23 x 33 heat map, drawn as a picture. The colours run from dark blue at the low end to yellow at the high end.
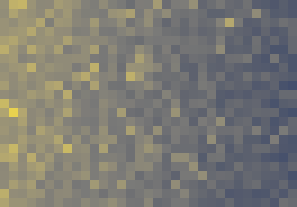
The field climbs toward the left. The values follow a bell shape. There are no regular stripes. On average the colour sits 50% of the way up the scale.
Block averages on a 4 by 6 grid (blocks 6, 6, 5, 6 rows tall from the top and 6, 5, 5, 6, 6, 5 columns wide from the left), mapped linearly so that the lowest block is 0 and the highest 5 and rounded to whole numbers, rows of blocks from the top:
543210
543210
543210
533210
